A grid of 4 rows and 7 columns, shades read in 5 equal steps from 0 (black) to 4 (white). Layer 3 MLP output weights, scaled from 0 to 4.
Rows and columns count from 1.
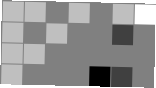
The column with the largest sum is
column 1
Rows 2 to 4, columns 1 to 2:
3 2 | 3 3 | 3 2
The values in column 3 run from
2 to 3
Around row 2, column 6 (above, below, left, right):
3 2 2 2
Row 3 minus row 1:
0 0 0 -1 0 -1 -2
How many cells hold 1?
2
